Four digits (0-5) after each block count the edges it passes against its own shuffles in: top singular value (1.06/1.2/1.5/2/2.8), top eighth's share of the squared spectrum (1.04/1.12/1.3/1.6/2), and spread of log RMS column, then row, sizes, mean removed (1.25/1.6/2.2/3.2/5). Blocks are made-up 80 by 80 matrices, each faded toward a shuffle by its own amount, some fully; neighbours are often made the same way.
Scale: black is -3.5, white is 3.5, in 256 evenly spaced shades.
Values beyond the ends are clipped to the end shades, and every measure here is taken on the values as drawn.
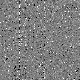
3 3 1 0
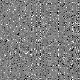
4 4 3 1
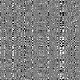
4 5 4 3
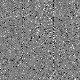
3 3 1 0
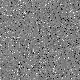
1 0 0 0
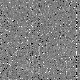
3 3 2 0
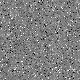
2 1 0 0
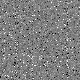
1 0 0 0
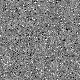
0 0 0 0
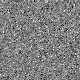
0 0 0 0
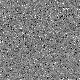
0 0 0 0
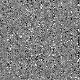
2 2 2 0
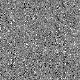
1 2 3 0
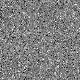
0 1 2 0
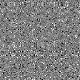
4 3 1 1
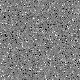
2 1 0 0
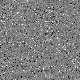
3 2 1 1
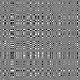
5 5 4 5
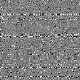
4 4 1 3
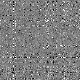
2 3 3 3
